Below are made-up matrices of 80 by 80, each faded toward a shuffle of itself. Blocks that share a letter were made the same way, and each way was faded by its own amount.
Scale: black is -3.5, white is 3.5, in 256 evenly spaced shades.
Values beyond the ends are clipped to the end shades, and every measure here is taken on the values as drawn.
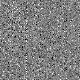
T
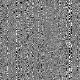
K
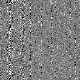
K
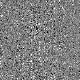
T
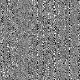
K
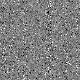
T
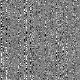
K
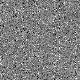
T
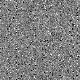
T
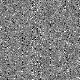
T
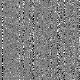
K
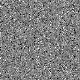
T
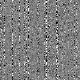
K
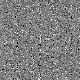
T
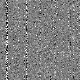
K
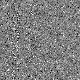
T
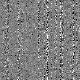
K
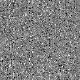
T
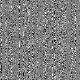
K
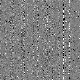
K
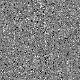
T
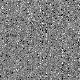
T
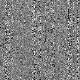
K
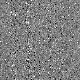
T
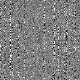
K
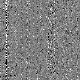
K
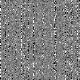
K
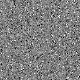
T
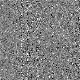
T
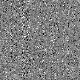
T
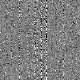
K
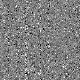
T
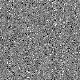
T
